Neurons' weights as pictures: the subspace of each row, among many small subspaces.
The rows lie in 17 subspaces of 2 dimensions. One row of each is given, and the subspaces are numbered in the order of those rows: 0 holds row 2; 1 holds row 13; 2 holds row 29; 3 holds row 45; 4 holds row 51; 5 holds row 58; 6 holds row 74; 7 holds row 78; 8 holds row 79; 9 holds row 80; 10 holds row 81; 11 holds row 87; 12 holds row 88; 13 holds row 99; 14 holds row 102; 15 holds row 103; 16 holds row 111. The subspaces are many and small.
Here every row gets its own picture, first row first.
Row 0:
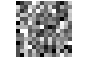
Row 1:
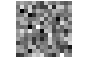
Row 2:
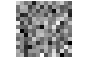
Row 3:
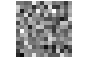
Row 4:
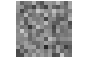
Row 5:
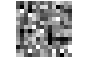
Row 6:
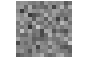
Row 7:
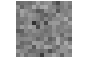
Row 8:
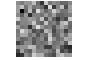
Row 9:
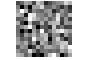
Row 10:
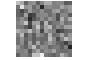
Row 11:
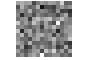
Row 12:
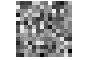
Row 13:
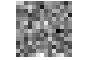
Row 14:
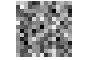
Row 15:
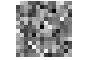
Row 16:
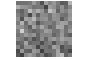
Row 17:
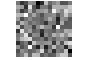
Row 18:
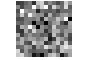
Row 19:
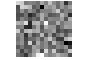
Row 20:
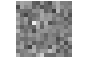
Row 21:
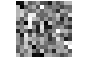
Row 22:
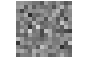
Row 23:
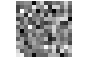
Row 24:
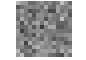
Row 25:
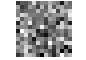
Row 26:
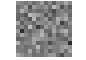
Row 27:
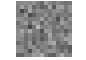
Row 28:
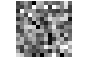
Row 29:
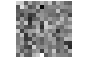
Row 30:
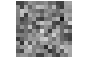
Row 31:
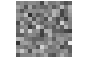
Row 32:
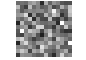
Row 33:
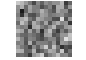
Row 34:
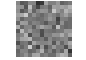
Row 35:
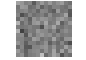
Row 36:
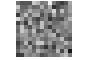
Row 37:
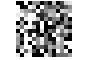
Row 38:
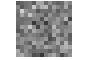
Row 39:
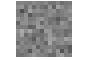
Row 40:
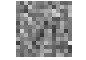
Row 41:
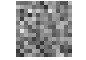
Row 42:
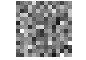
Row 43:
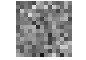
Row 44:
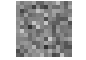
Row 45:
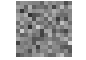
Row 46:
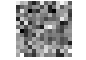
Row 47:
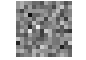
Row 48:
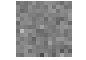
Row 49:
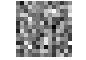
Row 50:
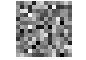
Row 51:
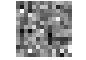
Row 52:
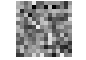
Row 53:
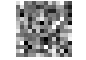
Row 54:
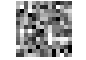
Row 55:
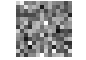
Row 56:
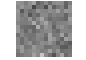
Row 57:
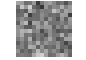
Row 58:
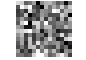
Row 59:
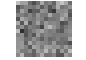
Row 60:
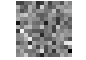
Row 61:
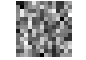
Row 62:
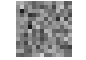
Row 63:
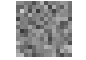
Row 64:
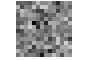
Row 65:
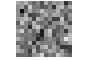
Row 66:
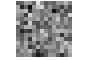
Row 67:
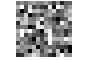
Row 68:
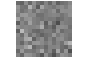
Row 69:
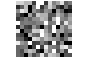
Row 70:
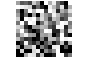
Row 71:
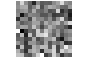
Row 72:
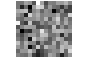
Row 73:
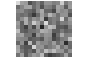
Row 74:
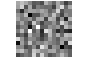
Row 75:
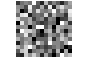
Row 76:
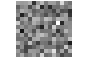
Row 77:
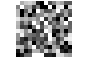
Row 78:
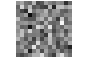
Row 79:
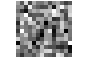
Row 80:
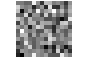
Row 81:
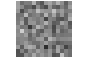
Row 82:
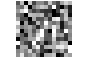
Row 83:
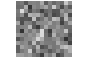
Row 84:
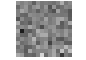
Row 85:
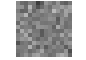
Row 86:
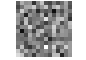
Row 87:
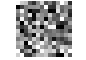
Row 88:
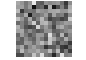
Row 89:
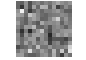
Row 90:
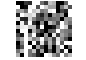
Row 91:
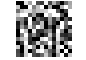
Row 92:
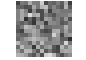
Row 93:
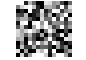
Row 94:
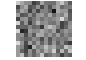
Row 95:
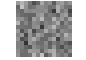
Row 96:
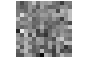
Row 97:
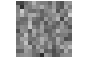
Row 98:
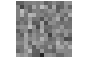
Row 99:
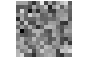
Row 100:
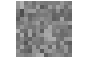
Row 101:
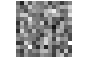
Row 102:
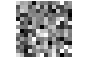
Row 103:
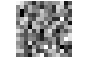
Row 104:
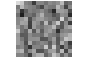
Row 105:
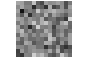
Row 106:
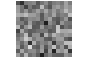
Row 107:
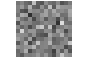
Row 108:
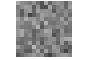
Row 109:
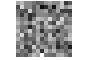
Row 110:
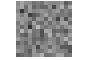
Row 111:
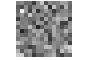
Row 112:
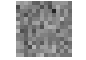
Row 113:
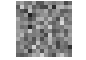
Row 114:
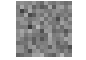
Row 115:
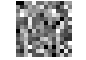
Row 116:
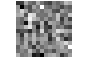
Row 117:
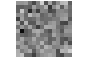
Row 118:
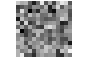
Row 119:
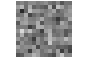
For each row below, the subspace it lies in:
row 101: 8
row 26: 3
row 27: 0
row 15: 13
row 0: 16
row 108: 13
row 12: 12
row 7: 10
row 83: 15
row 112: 9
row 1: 0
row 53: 8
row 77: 16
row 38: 9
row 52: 12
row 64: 10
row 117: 13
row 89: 4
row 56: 12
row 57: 5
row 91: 15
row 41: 11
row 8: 16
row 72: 5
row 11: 7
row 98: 0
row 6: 3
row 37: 2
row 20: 10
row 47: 6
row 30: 8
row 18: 9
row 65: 15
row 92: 11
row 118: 13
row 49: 8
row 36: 12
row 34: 1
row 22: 6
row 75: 0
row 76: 7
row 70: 11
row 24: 11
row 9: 2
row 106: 1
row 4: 10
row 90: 16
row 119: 14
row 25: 14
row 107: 7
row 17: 1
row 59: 13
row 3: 9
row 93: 1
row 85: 1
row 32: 6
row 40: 8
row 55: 1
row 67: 14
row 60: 5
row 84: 14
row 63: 16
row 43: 12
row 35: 0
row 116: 2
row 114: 0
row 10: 2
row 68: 2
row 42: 0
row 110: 3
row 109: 7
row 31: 6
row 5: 4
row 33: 15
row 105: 9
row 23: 9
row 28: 12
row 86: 10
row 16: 11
